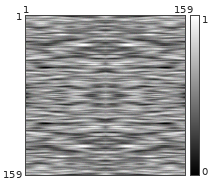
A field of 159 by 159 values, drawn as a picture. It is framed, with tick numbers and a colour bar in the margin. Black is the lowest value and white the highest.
The histogram is bell-shaped. Its left and right halves mirror each other, and so do its top and bottom. No overall slope runs across the table. Streaks run across, left to right.
